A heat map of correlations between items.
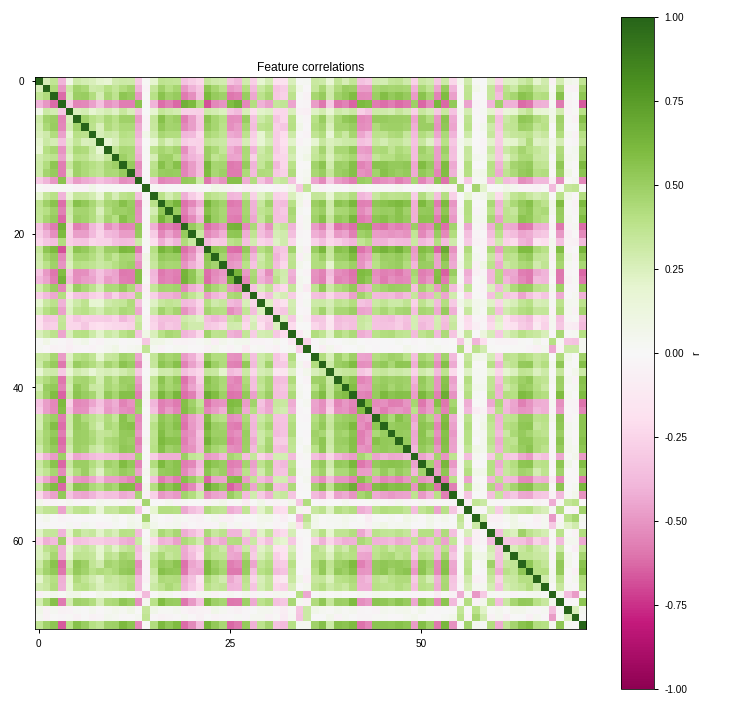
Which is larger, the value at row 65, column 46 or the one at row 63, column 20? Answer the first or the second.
the first
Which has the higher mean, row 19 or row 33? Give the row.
33
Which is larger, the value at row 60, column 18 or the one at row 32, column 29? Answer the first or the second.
the second
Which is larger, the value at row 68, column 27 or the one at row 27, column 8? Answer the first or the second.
the first
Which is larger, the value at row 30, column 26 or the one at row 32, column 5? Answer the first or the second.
the second
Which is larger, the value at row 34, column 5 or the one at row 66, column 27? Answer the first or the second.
the second
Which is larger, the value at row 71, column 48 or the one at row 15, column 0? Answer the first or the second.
the first
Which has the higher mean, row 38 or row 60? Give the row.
38
